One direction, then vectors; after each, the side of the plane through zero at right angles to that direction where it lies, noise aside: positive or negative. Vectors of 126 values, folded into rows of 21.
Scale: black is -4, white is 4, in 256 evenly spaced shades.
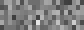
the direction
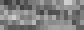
negative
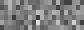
positive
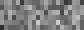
positive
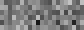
negative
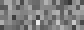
positive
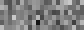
negative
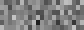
negative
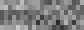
negative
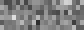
negative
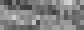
negative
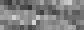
negative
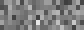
positive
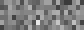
positive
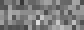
positive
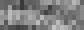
positive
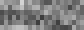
negative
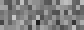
negative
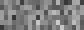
positive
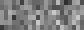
positive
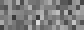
positive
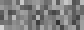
negative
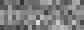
positive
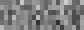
negative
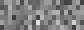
positive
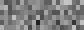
negative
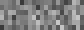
positive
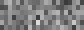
positive
